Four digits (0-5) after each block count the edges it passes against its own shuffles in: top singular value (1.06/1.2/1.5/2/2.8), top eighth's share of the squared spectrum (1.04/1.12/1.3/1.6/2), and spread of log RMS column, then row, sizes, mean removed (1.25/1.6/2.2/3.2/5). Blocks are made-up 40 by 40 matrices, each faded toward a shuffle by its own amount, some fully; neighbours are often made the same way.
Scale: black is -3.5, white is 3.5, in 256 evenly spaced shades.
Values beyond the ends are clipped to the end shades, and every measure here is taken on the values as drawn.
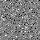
2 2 0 1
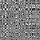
4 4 2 2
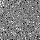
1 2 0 0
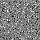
1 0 0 0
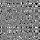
4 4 2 2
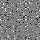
3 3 1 1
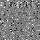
3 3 0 2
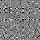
4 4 1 2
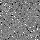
1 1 0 0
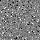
1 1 0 0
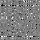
3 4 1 2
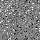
0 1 0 0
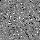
0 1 0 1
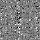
2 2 2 2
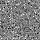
0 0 0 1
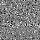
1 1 0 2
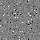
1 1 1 0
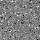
0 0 0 0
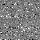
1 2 0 2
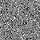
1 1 0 0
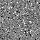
0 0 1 0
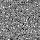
1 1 0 0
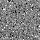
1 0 0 0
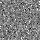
1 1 0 0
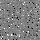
1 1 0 0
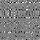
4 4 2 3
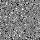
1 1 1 0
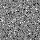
0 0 0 0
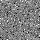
0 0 0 0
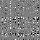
2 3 3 3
